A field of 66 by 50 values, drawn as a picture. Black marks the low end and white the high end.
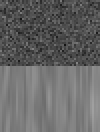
The table splits into 2 rows of 1 panel. Panel 1,1: low, fine-grained. Panel 2,1: middling, streaked downward, faint in contrast.
